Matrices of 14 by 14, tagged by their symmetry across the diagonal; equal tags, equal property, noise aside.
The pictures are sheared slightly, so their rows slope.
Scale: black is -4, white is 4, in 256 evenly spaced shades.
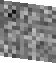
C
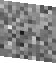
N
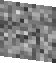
N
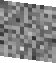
C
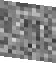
N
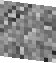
C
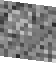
C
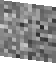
N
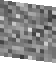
N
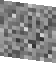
C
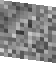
C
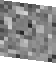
C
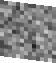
N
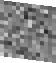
N
